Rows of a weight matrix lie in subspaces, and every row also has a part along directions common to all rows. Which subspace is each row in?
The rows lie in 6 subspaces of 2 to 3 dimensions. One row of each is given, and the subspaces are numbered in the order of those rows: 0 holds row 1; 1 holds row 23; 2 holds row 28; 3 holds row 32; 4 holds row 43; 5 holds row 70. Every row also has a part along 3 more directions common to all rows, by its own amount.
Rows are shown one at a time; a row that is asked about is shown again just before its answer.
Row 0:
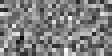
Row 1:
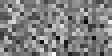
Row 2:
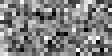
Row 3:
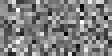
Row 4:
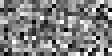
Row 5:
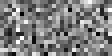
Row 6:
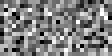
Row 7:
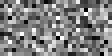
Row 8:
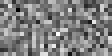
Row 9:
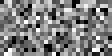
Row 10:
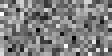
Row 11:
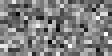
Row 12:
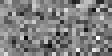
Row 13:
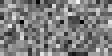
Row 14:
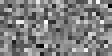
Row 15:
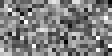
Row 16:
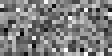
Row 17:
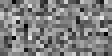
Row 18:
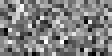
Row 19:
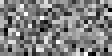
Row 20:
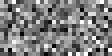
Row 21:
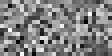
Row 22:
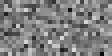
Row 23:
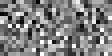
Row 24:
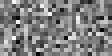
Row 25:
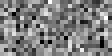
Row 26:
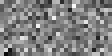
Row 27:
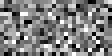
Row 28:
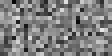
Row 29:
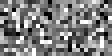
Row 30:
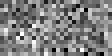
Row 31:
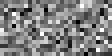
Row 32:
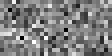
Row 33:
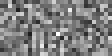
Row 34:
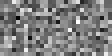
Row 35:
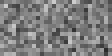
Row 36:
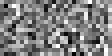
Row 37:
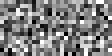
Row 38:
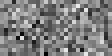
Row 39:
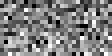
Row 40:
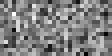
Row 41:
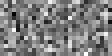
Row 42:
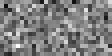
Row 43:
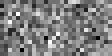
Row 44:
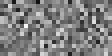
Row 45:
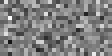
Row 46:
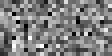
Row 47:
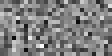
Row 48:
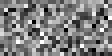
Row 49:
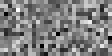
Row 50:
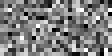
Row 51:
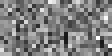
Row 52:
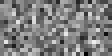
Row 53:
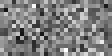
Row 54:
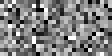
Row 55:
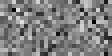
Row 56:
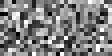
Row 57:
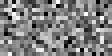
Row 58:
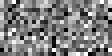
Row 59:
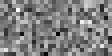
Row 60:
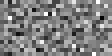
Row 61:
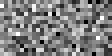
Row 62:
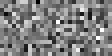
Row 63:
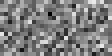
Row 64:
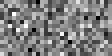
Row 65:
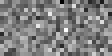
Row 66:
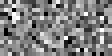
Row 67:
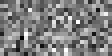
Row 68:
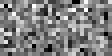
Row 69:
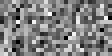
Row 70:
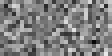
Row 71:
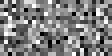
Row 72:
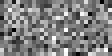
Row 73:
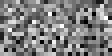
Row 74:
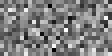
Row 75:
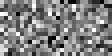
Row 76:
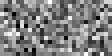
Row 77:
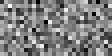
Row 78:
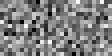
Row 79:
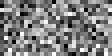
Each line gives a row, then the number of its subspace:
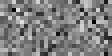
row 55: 1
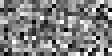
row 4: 4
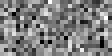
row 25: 5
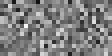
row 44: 1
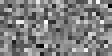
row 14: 2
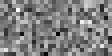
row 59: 1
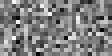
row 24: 2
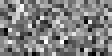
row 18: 0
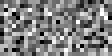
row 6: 3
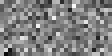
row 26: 4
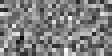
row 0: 3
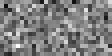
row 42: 5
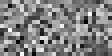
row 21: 0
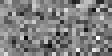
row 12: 4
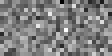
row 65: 4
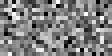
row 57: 0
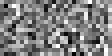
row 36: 5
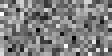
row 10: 4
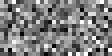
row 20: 1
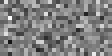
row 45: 0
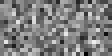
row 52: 5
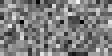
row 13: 2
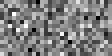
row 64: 2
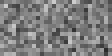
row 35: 5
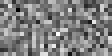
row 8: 1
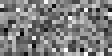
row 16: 3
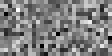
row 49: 1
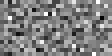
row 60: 0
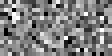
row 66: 0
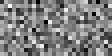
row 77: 2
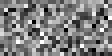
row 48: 3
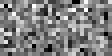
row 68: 5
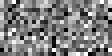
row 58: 3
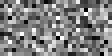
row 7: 0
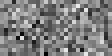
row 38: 3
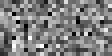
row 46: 2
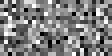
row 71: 0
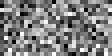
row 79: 4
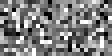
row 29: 5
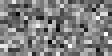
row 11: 4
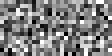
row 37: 1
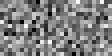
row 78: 2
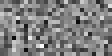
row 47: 2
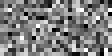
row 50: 4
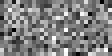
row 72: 3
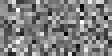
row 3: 1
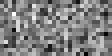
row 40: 5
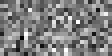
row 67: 3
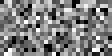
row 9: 4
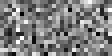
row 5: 1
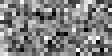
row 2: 4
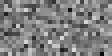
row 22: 1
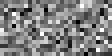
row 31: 3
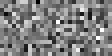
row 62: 1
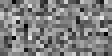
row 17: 2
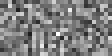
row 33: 1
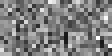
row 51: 5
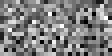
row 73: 0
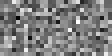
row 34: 2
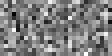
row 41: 5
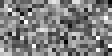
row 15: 5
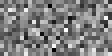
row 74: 3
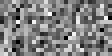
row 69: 2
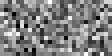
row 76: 5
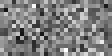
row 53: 3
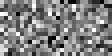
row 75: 4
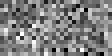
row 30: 3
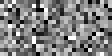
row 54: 2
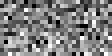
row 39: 0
